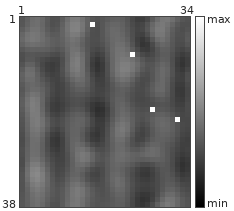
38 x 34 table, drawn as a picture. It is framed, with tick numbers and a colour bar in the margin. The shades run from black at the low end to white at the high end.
Histogram: skewed, a long tail of high values. Lone odd cells: 4, each higher than its neighbours. Stripes: upright, repeating 4 times.
